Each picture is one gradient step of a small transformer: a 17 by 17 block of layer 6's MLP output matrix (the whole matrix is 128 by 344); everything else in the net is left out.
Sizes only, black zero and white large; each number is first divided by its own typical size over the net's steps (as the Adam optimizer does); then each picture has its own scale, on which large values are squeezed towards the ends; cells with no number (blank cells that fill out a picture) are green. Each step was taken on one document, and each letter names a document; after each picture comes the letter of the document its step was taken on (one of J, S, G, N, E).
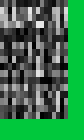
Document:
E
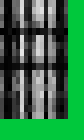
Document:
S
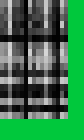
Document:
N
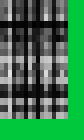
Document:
N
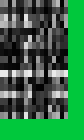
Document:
E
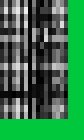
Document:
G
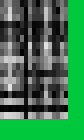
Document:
N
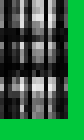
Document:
S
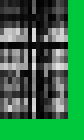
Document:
G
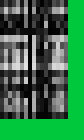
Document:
G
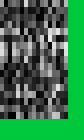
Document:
E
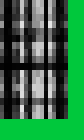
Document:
S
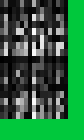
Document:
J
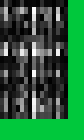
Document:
J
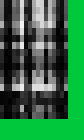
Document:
S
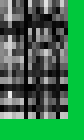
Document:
N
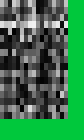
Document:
E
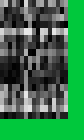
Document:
E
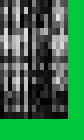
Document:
G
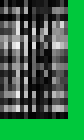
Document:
G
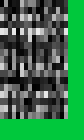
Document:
E
